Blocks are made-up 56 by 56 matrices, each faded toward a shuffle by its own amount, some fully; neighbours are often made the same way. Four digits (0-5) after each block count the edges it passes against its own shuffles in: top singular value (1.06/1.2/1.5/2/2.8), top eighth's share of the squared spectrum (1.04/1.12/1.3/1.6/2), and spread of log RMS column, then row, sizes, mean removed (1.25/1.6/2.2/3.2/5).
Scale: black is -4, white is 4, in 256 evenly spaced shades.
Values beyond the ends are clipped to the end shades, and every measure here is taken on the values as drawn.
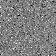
1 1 0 0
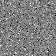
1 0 0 0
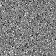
1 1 0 0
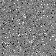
2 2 0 0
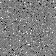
0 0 0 0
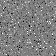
0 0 0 0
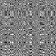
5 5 3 3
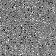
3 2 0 0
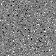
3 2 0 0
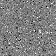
2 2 1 0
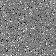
2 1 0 0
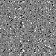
3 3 1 0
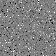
1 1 0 0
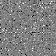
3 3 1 1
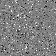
2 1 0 0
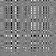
5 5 4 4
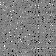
3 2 1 0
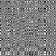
5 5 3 3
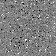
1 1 0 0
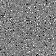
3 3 1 1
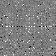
3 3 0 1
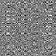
4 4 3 3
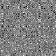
4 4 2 2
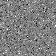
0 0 0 0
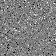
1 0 0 0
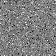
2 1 0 0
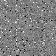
2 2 1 0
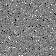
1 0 0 0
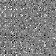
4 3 2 1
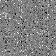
3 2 1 0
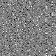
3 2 1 0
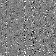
1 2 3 0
